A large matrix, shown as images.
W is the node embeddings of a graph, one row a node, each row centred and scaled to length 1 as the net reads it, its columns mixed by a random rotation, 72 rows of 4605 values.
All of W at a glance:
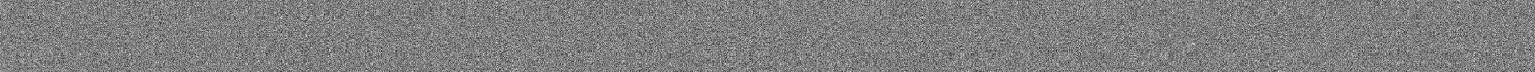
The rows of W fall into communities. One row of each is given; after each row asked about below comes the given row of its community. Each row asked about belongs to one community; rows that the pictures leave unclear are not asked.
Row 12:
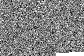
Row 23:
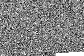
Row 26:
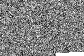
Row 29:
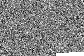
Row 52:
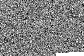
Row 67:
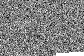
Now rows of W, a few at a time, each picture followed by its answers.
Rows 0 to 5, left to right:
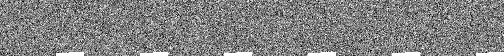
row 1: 23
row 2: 26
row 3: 23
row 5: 52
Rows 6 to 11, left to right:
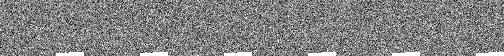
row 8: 67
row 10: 29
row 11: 23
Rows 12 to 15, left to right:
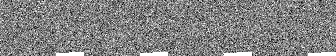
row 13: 23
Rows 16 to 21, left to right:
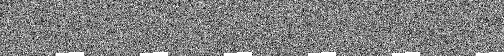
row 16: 26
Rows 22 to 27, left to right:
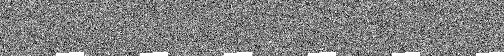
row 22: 67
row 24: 67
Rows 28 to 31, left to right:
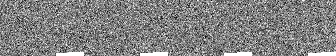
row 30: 67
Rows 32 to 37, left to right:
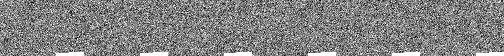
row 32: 52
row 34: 12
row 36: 23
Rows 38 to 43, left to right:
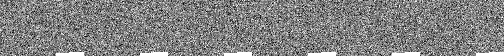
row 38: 26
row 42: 26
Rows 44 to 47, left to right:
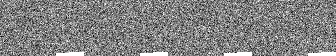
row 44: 29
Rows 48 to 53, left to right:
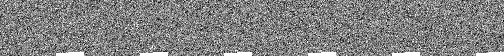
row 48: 12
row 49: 52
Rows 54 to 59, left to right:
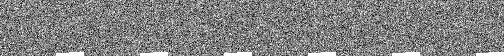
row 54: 67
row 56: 26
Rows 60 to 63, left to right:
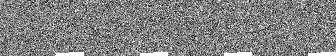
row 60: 52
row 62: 26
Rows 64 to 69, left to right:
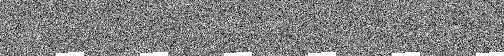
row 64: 23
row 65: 29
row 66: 12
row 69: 26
